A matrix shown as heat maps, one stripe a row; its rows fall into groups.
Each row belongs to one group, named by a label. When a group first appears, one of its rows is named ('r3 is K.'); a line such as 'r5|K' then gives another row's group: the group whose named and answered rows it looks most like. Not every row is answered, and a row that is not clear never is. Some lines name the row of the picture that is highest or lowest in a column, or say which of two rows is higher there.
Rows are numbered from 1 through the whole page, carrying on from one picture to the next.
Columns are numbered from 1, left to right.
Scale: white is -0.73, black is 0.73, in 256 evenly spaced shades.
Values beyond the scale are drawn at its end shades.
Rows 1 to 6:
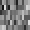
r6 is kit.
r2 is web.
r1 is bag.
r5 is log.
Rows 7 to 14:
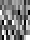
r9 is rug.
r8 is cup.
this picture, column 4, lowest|9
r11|web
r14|web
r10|kit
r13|kit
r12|cup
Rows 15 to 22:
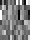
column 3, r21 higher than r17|No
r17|rug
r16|kit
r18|rug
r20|log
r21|kit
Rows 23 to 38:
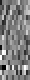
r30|kit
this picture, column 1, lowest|34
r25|bag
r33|kit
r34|rug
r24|web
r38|kit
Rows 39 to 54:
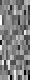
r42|rug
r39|bag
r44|kit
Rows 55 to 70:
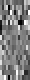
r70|kit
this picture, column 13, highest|69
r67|rug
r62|rug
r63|kit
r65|kit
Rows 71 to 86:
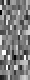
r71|web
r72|rug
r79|rug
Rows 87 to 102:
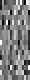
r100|log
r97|bag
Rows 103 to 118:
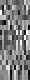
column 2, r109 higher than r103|No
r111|cup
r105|rug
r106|kit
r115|kit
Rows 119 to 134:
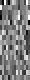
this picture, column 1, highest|122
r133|cup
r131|cup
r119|web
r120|rug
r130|bag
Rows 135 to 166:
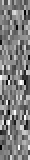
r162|log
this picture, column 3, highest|159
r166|log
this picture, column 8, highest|159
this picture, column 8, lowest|157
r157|web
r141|log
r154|cup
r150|kit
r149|cup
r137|web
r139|log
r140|bag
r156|kit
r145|bag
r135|kit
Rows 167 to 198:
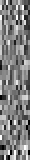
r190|kit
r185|rug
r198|web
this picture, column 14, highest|192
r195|web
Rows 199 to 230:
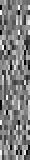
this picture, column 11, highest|229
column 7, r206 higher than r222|No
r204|web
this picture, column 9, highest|229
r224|cup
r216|cup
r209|web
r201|rug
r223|rug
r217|log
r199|kit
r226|cup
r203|cup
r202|cup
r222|log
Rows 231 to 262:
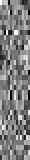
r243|web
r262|bag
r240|bag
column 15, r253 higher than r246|No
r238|web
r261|log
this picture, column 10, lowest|254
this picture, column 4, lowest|237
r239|log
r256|kit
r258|cup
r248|log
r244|bag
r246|kit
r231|kit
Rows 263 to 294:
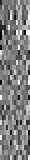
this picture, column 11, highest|287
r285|cup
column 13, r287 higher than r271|No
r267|cup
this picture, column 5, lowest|268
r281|log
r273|rug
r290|rug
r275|cup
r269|cup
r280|rug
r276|web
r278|log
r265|log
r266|log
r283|log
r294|log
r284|web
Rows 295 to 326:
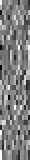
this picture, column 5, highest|314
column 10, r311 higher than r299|No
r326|rug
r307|log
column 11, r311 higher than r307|Yes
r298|web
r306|log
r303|cup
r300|kit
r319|kit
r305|log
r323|web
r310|bag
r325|rug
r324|web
